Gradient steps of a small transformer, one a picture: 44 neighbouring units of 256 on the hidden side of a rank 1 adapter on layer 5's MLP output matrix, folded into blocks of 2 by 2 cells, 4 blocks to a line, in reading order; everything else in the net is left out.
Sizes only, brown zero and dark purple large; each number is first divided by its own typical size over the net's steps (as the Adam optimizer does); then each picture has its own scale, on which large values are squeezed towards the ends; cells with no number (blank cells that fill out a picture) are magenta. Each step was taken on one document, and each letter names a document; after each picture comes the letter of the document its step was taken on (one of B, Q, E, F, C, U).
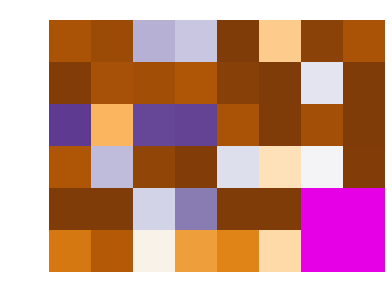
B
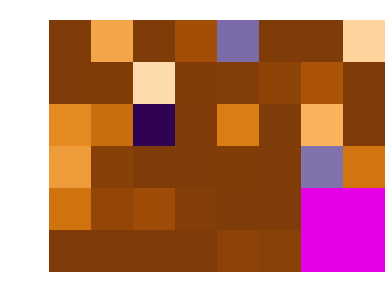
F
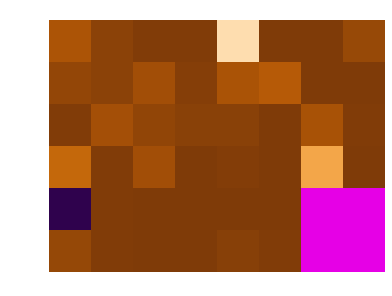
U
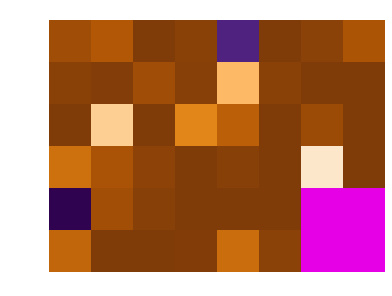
U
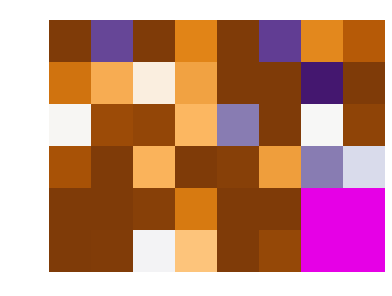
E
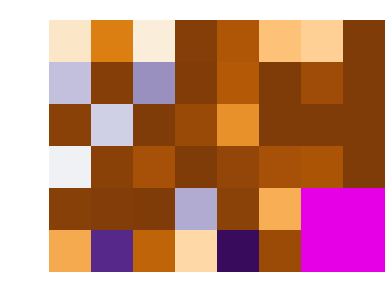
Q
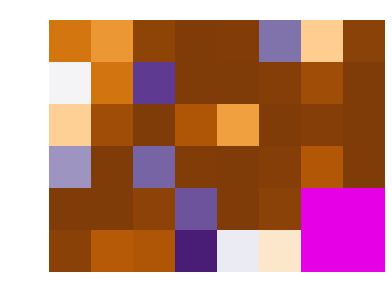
Q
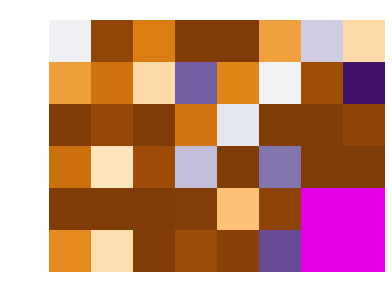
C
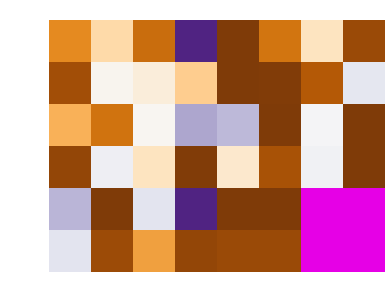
B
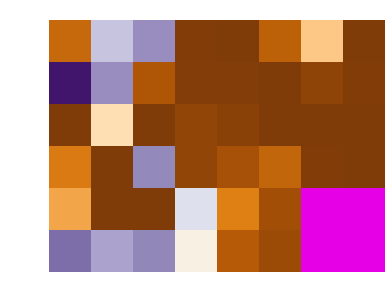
Q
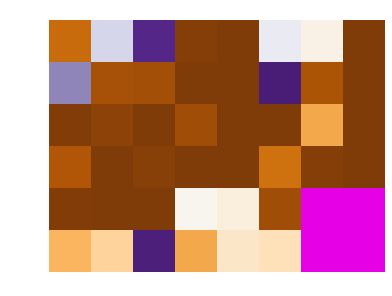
Q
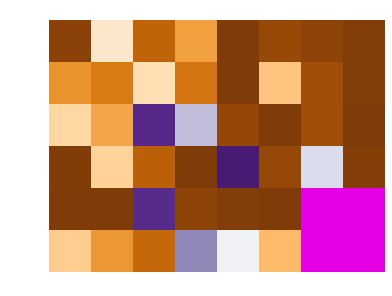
B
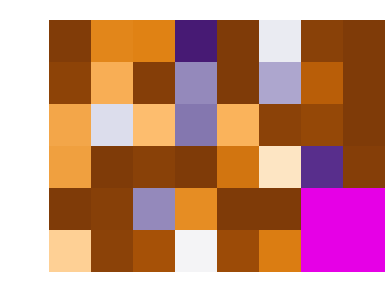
B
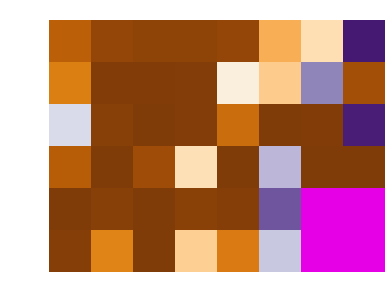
C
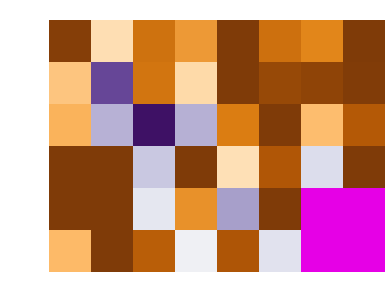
B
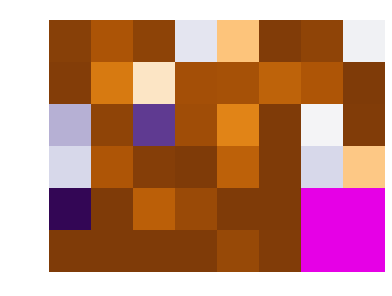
F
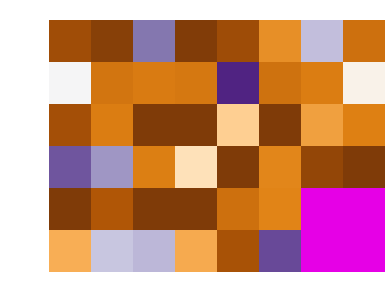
C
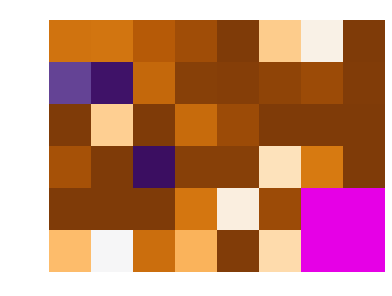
Q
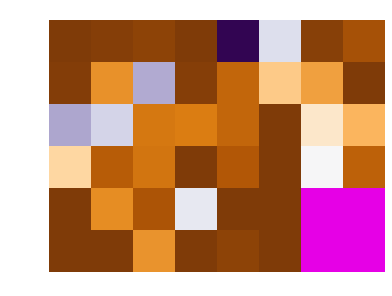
F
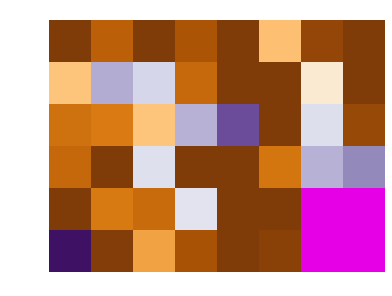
E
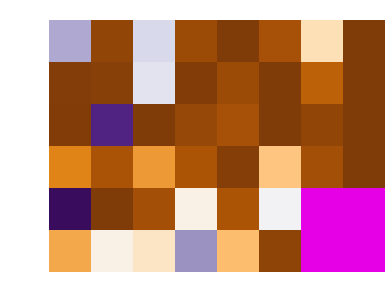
Q
